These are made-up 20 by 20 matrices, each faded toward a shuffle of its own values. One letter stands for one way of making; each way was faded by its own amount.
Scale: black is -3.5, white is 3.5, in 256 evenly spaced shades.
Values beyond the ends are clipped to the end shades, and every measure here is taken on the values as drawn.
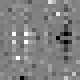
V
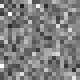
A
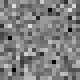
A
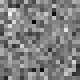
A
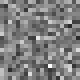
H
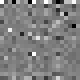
V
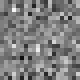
H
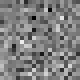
H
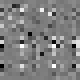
V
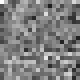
H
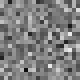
H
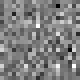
H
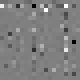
V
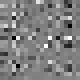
V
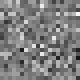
H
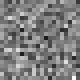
A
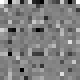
V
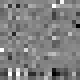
V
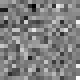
H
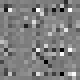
V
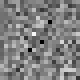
A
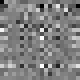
V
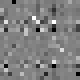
V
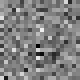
H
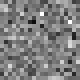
A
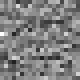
H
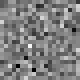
A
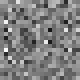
H
